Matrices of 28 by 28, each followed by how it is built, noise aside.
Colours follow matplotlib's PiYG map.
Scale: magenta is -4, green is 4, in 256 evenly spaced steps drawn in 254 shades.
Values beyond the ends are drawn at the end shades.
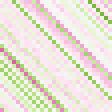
Toeplitz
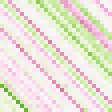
Toeplitz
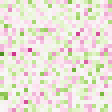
noise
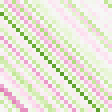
Toeplitz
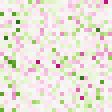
noise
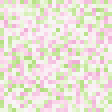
noise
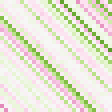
Toeplitz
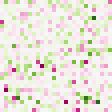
noise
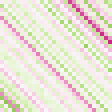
Toeplitz
